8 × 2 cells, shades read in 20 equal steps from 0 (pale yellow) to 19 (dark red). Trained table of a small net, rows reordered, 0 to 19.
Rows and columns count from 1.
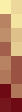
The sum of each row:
2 10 12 15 22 23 29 37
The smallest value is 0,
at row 1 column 1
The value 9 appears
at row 2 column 1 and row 5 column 1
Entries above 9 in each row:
0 0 0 1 1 2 2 2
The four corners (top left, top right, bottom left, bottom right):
0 2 18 19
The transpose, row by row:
0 9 8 12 9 10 19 18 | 2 1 4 3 13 13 10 19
